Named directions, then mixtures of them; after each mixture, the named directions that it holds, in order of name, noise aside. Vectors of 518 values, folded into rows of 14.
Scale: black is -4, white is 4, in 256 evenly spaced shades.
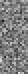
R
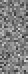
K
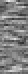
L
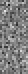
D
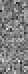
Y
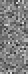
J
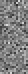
J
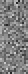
J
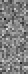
K, Y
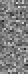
J, L, R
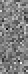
R, Y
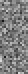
R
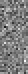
J, K, R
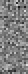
D, J, L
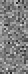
J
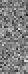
K
